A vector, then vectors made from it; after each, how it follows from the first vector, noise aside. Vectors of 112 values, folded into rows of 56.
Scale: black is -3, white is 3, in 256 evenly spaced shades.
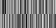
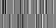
partly zeroed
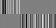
partly zeroed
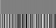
partly zeroed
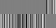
partly zeroed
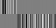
partly zeroed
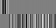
partly zeroed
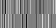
partly zeroed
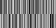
reversed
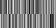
reversed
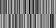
reversed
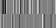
partly zeroed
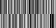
reversed
